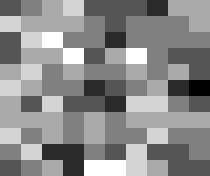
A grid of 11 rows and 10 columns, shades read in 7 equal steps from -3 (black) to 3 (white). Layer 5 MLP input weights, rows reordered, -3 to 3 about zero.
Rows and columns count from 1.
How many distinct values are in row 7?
5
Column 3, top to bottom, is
1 1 3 1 0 0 2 1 1 -2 1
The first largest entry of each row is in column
4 1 3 4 2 1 3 1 1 2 5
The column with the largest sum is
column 7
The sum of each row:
-1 5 2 5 5 -4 1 8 6 -3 5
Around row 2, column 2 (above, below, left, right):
0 2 2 1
